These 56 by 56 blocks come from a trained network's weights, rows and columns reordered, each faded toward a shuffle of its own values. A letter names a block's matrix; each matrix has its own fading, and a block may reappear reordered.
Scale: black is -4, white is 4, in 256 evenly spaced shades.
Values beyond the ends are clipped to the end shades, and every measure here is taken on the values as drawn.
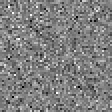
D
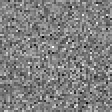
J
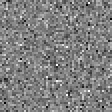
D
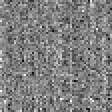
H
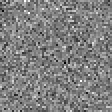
J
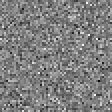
J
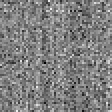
H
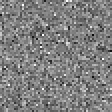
J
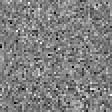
D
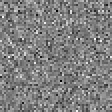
J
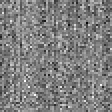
H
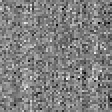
H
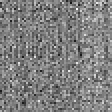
H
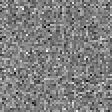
J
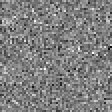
J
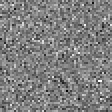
J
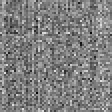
H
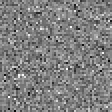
D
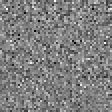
J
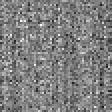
H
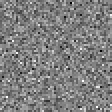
J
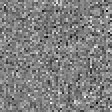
D
